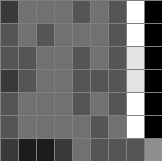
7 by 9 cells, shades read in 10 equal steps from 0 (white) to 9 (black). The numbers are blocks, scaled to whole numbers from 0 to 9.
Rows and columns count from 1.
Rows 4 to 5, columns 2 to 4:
6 5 5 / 5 5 5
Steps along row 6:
down same same same up down down up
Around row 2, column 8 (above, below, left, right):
0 1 6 9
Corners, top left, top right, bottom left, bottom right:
7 9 7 4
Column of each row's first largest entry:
9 9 9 9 9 9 2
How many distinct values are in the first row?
5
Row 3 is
6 6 5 5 6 5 6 1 9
